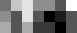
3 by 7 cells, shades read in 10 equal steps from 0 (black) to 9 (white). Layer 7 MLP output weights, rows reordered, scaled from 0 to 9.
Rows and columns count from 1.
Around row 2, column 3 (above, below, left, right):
8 6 3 3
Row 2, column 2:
3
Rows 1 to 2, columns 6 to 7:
3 9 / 1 3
